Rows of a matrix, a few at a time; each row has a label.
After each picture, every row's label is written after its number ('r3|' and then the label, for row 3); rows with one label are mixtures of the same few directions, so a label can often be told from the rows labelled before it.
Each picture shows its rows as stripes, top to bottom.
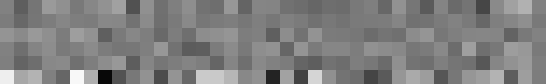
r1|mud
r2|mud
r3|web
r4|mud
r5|mud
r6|web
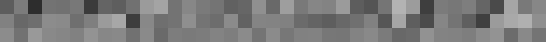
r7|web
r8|mud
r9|web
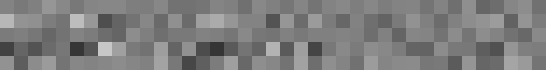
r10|mud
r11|web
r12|mud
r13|web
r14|mud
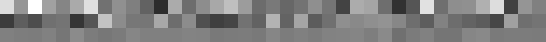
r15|web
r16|web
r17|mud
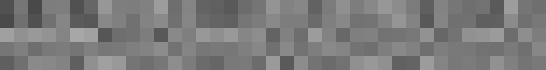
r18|web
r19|web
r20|web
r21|web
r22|web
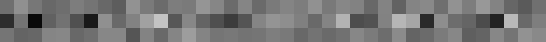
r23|mud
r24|web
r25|mud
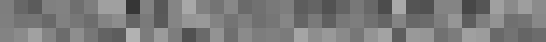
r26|mud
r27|mud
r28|mud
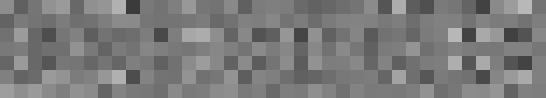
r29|mud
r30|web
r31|mud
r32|web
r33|mud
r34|mud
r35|web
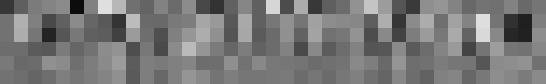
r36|web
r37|mud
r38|mud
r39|mud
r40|mud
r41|mud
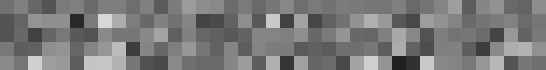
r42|mud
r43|web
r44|web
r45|mud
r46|web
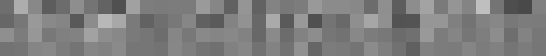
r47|mud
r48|web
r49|web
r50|web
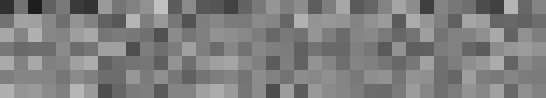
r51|web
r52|mud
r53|web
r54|mud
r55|web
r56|mud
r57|web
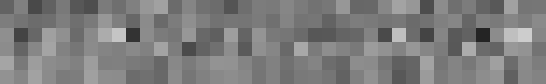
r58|web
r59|mud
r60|mud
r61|mud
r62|web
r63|web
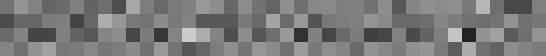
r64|mud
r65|web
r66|mud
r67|mud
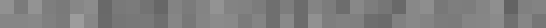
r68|web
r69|web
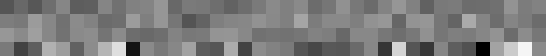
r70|web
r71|mud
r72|web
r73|mud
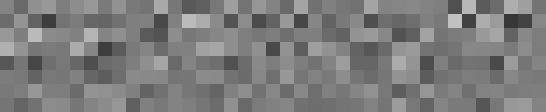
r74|mud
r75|mud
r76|web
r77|web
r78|web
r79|web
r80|web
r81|mud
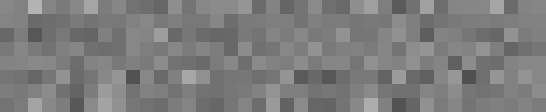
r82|web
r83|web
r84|web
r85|mud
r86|mud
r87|mud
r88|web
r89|web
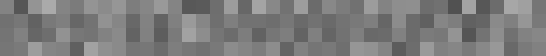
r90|mud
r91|mud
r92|mud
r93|web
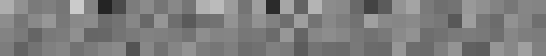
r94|web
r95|mud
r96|web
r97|mud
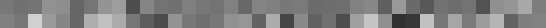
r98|mud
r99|web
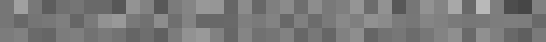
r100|mud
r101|web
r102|mud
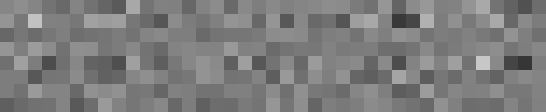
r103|mud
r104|web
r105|web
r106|web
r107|mud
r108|web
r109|web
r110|web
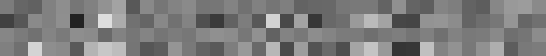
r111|mud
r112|web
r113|web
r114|web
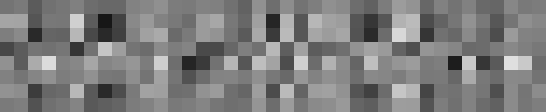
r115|web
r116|web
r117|web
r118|web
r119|mud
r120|mud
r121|web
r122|web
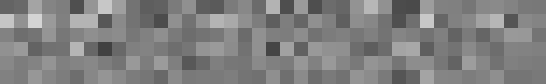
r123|web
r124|web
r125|mud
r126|web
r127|mud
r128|web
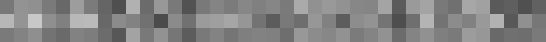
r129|mud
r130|web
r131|mud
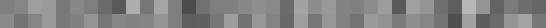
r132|mud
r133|mud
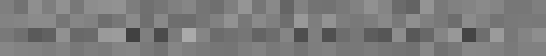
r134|web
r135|mud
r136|mud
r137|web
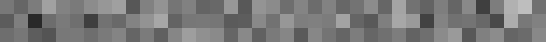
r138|mud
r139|web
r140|mud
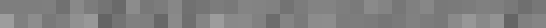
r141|mud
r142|web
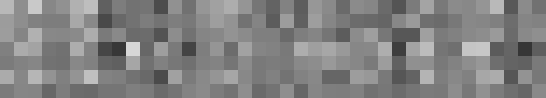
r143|web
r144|web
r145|web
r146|mud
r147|mud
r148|web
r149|mud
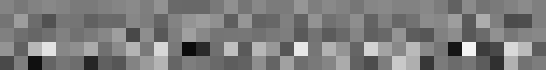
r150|mud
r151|mud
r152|mud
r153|mud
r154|web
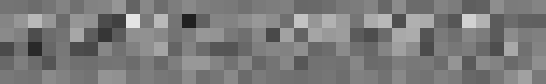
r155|mud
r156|mud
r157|web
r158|web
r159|mud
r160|mud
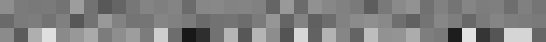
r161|web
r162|web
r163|mud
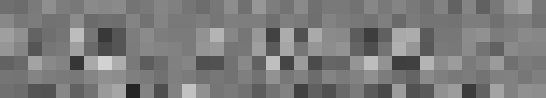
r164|mud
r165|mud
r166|web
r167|web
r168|web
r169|web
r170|mud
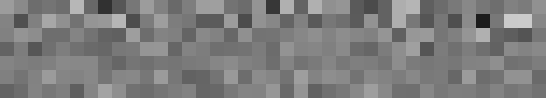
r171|web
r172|mud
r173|mud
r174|web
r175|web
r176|mud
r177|web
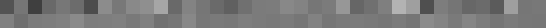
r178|web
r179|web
